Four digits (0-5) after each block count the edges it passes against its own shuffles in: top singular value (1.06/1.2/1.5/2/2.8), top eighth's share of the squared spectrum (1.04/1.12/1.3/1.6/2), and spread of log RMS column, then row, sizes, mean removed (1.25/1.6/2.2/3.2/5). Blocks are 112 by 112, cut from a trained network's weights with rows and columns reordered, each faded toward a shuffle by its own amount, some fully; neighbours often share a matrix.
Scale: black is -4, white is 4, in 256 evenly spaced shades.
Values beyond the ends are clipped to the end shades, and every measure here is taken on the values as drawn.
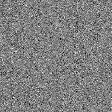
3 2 2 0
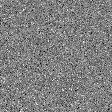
0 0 0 0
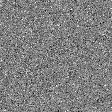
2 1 1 0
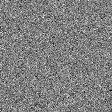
1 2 0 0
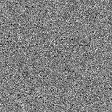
1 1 0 2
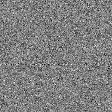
1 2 0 2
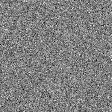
1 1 0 1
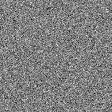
1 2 0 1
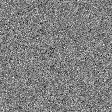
0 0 0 0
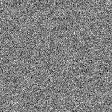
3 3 1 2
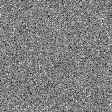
0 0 0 0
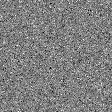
0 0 0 0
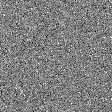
2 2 1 0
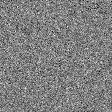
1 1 0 0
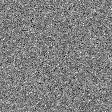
0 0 0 0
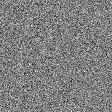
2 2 0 1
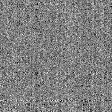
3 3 0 3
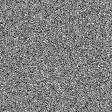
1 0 0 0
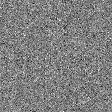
1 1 0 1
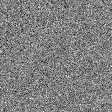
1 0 0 0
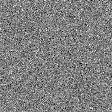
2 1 0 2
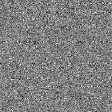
3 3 1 3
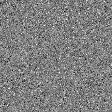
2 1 1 0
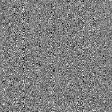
3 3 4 1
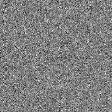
3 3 3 0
